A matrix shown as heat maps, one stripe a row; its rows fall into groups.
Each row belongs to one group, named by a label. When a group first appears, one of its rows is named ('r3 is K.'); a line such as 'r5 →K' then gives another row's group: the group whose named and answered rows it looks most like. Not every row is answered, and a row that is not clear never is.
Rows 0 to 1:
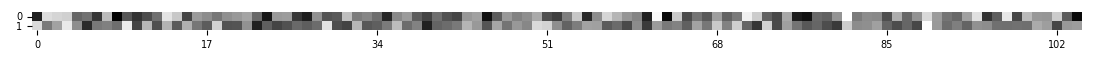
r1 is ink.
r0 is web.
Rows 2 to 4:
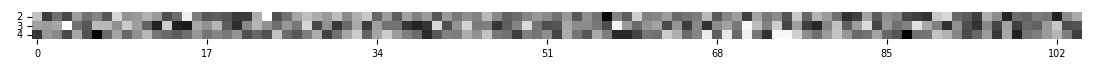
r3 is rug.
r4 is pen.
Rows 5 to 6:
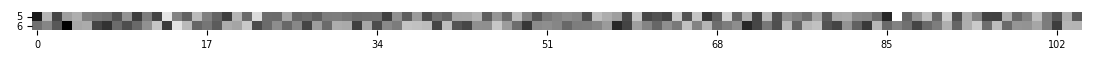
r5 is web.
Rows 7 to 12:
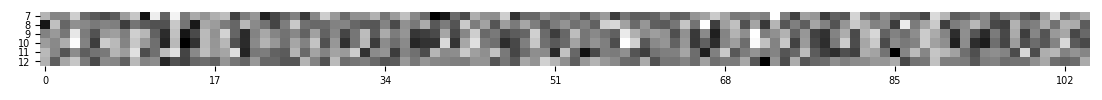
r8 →web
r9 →rug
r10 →rug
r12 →ink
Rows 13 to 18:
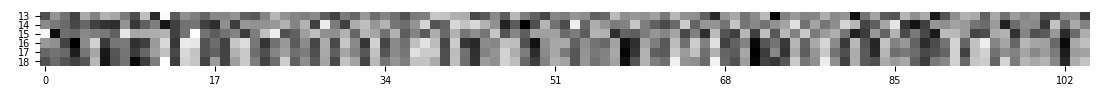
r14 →pen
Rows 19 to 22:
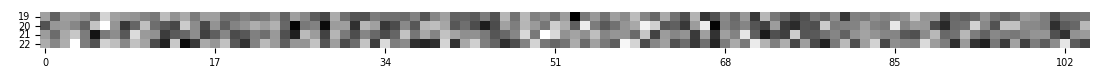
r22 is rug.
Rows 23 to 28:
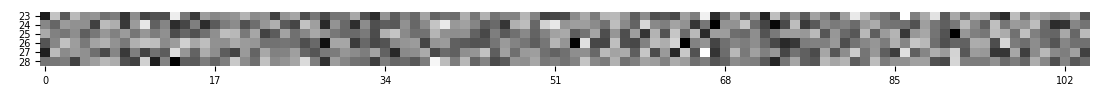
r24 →ink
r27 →web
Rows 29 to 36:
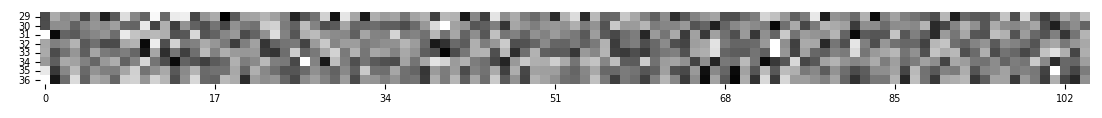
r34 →ink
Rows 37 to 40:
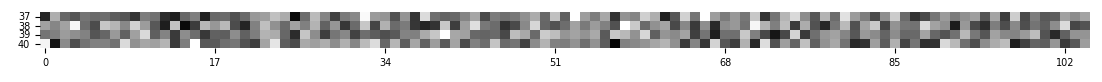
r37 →pen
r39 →ink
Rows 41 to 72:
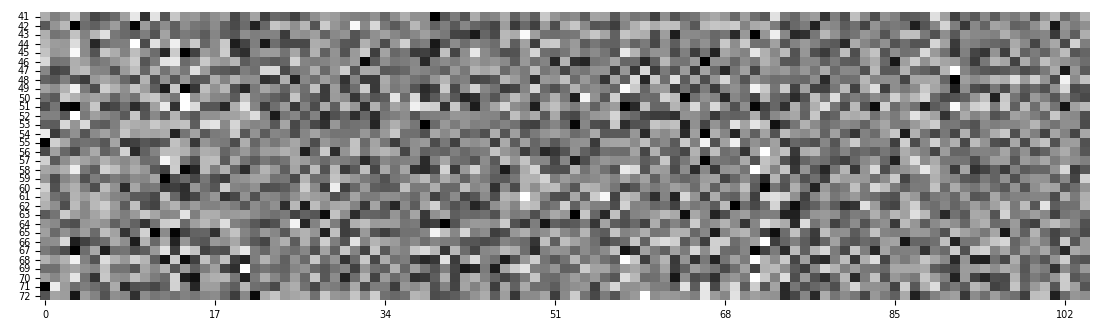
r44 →ink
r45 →rug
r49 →rug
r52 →web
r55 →web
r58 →rug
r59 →ink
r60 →ink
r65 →ink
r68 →rug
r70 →rug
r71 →web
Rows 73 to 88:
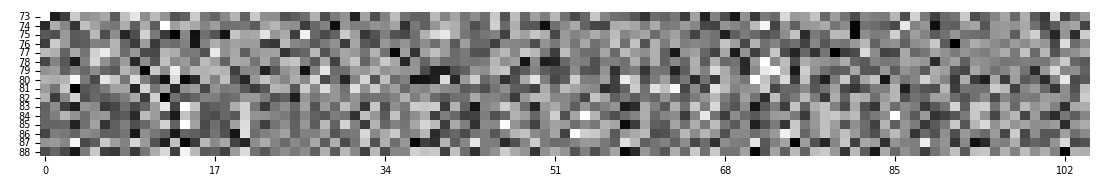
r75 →ink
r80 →rug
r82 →ink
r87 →rug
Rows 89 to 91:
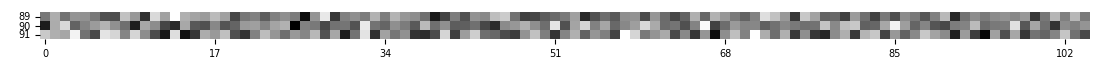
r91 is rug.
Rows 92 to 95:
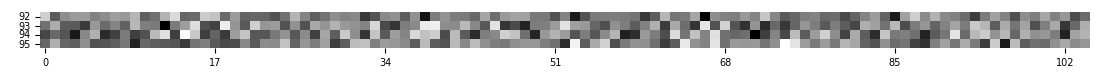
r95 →pen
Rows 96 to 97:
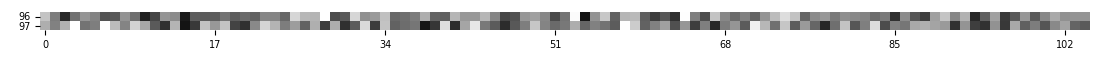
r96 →pen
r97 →rug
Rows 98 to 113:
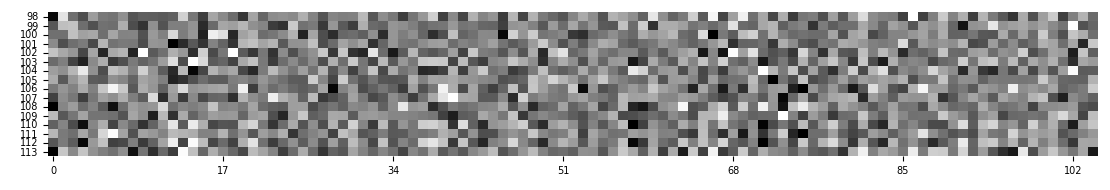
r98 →web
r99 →web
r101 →ink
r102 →ink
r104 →rug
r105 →ink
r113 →web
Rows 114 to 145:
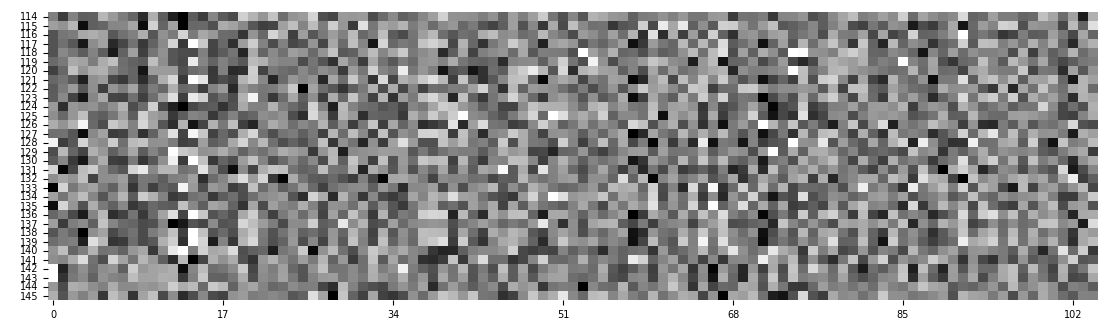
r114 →ink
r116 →web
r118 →pen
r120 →pen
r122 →pen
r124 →ink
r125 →ink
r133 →web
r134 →ink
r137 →ink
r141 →rug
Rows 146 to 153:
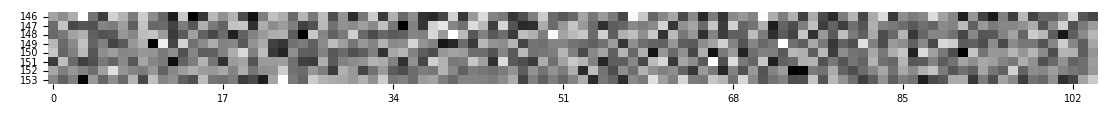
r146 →rug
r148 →ink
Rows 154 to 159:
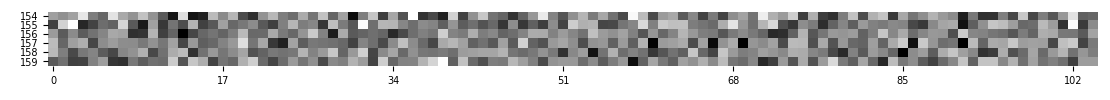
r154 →rug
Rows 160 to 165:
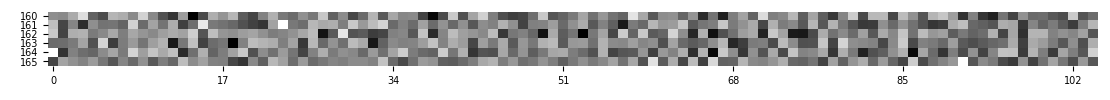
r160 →rug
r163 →ink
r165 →web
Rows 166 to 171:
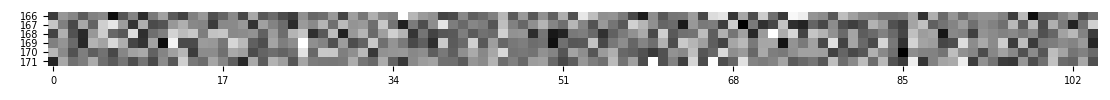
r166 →pen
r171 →web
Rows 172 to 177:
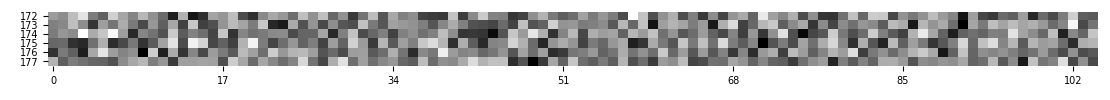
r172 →rug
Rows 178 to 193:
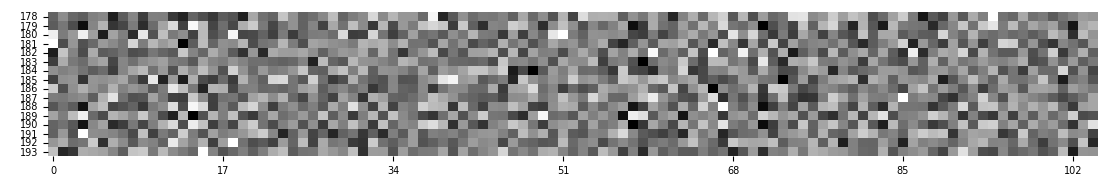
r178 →pen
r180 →ink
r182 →web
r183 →pen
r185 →ink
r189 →rug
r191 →web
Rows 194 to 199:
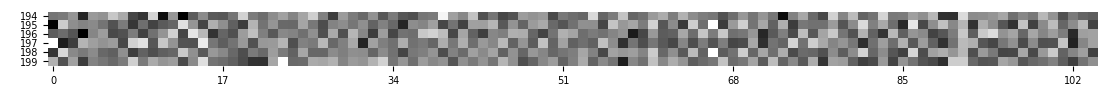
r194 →ink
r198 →web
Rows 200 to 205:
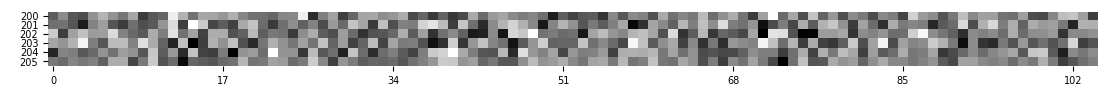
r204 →ink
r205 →ink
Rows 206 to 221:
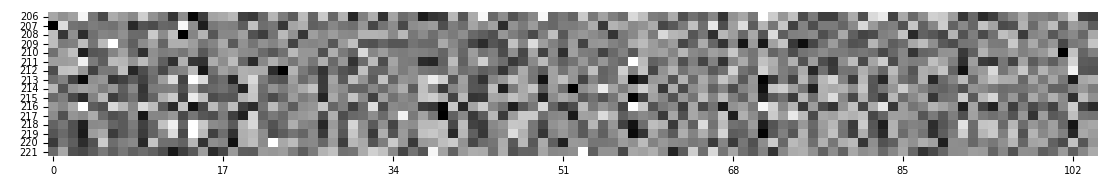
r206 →rug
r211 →rug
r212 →web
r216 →rug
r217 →pen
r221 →pen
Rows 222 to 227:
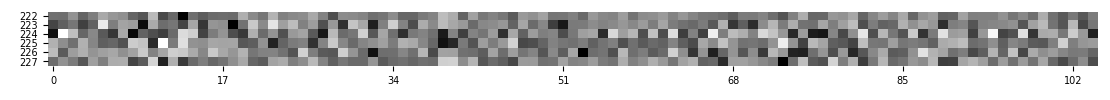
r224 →web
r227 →ink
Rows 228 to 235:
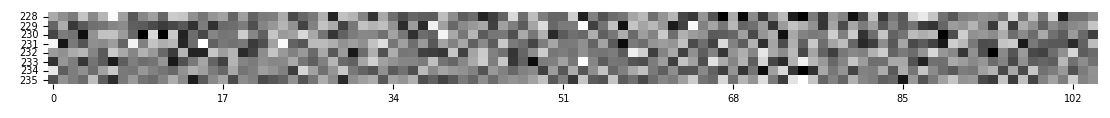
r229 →pen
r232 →rug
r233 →pen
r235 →pen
